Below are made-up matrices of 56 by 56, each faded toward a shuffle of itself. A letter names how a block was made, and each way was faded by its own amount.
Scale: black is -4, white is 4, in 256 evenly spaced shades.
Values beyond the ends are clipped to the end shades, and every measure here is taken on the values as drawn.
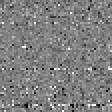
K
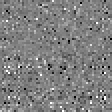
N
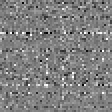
K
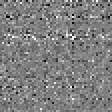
K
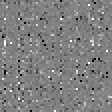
N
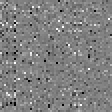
N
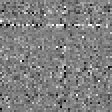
K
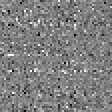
K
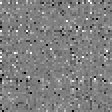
N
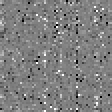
N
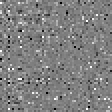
N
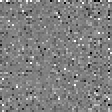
N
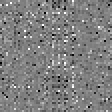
N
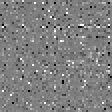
N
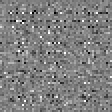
K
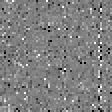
N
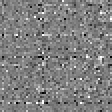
K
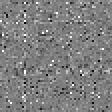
N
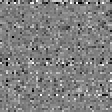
K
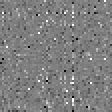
N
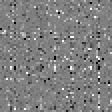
N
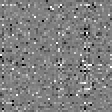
N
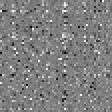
N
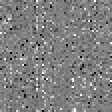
N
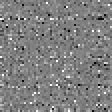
N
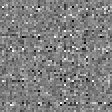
K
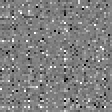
N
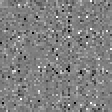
N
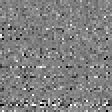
K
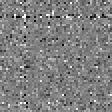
K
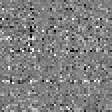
K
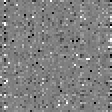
N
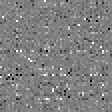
N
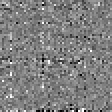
K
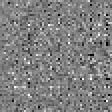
K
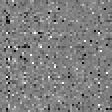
N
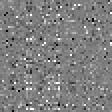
N
